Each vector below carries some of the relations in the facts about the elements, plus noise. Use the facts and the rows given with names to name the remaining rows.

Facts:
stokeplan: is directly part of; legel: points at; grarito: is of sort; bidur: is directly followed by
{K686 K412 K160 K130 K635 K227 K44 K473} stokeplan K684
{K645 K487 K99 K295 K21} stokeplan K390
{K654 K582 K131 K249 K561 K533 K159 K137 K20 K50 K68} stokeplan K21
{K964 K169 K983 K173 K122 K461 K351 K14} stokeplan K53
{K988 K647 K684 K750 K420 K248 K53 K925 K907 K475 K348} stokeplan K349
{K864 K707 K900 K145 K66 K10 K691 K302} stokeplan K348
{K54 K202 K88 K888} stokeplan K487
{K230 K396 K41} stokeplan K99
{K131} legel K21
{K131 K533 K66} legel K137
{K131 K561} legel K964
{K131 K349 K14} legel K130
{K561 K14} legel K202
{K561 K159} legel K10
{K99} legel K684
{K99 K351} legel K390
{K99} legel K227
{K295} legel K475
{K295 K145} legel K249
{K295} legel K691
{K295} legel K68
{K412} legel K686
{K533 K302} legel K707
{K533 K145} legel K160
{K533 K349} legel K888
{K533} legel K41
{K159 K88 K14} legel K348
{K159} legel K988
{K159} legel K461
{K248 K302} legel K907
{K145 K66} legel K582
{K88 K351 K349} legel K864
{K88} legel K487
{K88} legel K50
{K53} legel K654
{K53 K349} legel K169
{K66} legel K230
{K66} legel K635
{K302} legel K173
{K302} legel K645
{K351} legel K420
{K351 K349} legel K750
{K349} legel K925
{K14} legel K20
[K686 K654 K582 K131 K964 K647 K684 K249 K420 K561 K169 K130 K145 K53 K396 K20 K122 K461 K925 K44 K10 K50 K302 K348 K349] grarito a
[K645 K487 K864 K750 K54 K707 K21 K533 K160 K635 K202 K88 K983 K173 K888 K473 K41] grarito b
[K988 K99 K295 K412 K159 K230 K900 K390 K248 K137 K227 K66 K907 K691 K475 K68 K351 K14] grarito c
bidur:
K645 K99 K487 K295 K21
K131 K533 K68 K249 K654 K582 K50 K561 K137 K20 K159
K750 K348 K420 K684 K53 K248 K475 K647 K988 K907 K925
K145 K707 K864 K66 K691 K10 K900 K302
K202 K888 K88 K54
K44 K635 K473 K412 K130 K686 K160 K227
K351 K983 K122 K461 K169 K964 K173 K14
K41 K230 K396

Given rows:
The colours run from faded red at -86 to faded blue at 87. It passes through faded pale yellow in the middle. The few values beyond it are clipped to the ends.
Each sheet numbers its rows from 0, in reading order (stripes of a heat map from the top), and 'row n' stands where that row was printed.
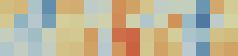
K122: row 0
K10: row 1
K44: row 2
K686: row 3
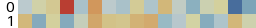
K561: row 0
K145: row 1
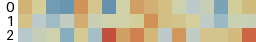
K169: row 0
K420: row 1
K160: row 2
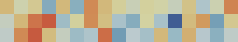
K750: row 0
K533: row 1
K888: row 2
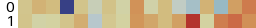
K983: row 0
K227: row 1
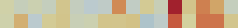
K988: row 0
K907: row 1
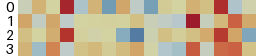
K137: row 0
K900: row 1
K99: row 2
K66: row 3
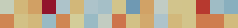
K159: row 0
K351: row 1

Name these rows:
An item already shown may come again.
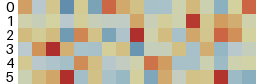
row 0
K864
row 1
K988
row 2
K14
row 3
K54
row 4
K53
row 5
K159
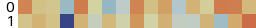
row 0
K351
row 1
K983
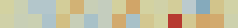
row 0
K647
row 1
K988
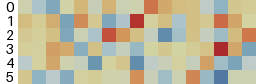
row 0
K684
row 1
K14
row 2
K707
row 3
K295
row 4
K487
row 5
K10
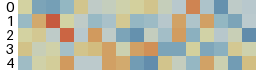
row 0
K348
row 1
K202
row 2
K396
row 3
K302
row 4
K21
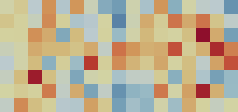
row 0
K396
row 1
K390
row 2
K295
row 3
K412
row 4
K473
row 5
K88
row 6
K230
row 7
K645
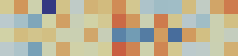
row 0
K173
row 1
K130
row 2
K41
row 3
K130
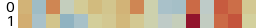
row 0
K66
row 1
K691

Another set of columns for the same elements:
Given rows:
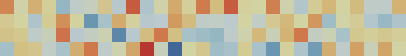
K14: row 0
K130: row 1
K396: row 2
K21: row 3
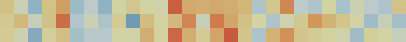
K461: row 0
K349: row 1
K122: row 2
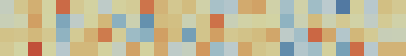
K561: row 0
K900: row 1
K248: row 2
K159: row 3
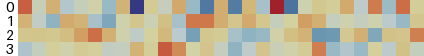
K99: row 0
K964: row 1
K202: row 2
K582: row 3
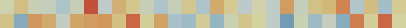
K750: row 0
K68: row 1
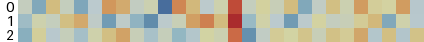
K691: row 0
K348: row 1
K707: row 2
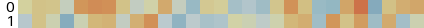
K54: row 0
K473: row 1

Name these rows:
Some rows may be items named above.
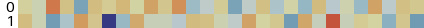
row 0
K137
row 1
K684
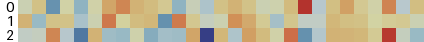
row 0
K173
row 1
K475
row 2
K412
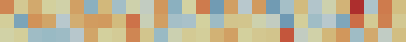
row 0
K390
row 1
K68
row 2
K983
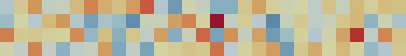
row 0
K533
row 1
K348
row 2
K390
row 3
K66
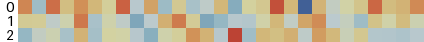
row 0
K295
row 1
K396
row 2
K145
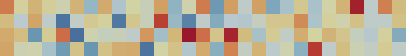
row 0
K390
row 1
K230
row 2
K53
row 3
K227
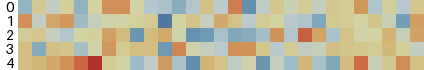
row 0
K707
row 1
K988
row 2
K41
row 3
K475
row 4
K487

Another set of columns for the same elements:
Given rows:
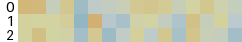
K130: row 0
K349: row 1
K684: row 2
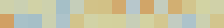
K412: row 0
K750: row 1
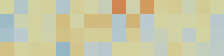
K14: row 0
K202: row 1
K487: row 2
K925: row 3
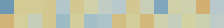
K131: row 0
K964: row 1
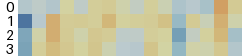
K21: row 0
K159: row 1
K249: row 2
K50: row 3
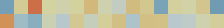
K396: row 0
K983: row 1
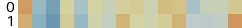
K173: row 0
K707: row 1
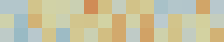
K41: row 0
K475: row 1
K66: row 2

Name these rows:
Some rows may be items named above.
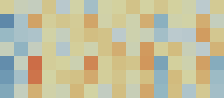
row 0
K10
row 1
K68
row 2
K533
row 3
K900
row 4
K230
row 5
K295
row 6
K390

